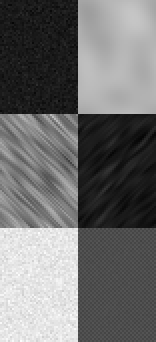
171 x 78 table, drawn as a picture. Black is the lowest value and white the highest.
The table splits into 3 rows of 2 panels. Panel 1,1: very low, fine-grained, faint in contrast. Panel 1,2: high, smooth, faint in contrast. Panel 2,1: middling, slanting down to the right. Panel 2,2: very low, slanting up to the right, faint in contrast. Panel 3,1: very high, fine-grained, faint in contrast. Panel 3,2: low, checkered, faint in contrast.
